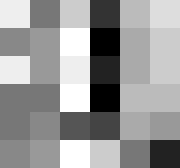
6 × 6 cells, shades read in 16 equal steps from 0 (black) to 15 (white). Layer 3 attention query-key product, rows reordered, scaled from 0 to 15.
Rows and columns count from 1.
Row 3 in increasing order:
2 9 10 12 14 14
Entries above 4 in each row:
5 5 5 5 5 5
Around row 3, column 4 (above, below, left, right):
0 0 14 10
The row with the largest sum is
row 3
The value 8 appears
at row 2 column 1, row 5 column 2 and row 6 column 1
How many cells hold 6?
0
